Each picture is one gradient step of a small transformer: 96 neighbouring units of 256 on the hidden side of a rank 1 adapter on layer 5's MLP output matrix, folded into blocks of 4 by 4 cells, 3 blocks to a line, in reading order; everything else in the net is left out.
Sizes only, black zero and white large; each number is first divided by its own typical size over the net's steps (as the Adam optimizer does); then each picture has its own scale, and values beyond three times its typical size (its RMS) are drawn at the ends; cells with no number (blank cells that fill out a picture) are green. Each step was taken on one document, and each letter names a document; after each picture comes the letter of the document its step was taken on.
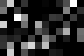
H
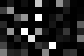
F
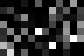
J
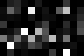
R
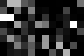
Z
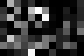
Z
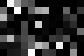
Z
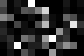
Z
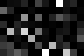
F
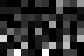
J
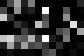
Z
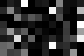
J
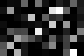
J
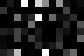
F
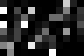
H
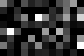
H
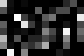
H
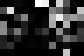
J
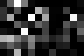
Z
